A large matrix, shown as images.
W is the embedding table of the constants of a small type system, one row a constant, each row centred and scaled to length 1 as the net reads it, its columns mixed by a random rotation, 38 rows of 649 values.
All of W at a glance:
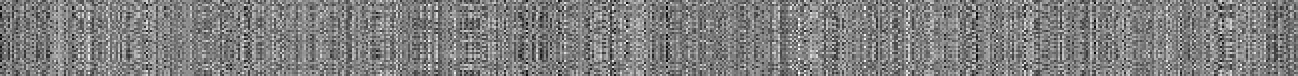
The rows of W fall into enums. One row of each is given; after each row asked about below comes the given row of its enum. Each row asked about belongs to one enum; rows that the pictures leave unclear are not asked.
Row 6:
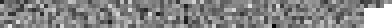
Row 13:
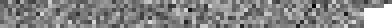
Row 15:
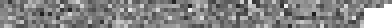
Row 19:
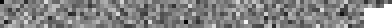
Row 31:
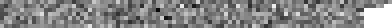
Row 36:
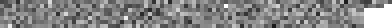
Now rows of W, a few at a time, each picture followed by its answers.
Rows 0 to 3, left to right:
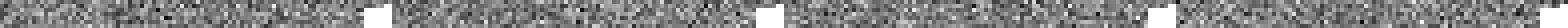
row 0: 31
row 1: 13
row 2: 15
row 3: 19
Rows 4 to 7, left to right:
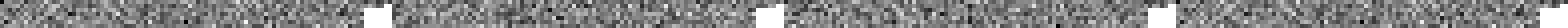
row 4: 19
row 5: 31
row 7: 19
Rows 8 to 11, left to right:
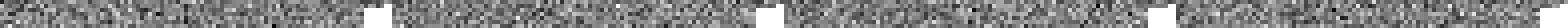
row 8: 6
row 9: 36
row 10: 13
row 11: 31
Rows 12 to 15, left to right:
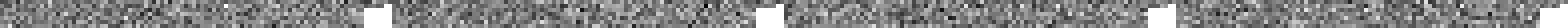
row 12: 36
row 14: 31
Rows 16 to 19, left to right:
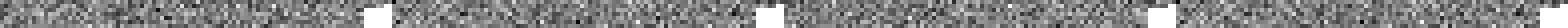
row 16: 31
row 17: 19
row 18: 36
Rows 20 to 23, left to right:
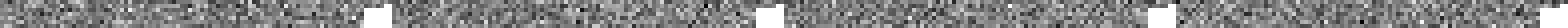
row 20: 15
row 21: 13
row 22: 36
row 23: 19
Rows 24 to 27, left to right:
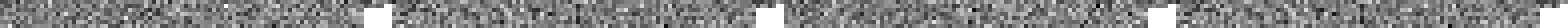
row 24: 36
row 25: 6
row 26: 13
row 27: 6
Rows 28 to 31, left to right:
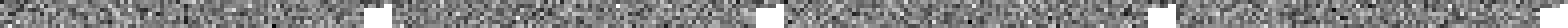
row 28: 6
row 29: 36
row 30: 19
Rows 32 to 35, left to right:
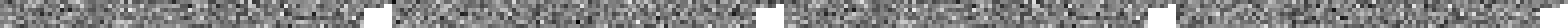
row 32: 15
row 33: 19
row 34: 15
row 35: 31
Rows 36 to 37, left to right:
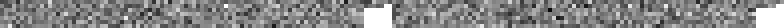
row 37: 31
